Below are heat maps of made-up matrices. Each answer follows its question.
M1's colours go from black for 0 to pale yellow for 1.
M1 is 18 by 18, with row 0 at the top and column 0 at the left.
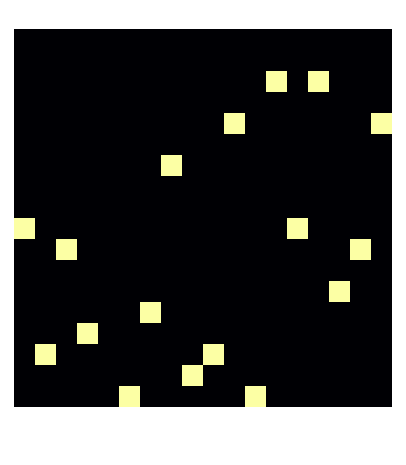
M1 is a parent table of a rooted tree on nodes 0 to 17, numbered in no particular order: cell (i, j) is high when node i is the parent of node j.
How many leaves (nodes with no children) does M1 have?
7
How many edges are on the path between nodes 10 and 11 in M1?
3
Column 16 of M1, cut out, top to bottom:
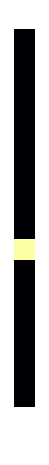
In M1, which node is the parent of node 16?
10
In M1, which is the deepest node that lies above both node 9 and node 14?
2
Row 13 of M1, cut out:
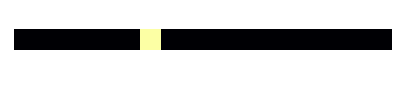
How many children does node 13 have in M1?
1
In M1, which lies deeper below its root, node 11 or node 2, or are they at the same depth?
the same depth
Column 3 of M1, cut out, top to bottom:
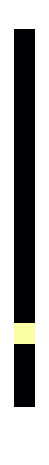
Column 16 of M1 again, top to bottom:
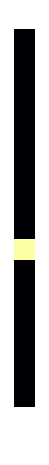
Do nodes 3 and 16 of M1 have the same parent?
no
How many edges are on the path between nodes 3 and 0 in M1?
6
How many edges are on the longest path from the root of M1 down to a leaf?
8
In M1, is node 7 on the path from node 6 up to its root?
no
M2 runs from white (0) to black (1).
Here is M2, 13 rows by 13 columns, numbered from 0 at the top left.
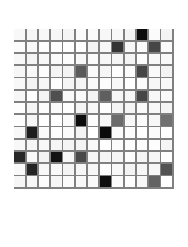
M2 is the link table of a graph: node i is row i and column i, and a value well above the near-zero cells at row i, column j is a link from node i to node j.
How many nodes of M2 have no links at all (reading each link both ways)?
4
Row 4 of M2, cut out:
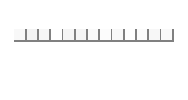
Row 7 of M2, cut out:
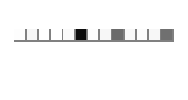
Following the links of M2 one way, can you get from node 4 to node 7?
no
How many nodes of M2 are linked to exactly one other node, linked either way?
1
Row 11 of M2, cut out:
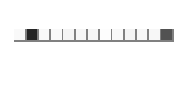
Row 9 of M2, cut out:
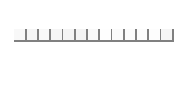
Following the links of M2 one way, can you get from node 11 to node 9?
no
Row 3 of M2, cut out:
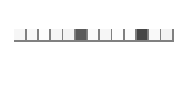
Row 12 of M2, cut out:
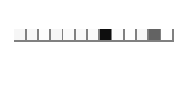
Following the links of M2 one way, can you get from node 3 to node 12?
yes
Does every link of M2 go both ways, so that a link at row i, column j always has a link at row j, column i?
yes
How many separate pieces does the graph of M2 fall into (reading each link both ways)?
5
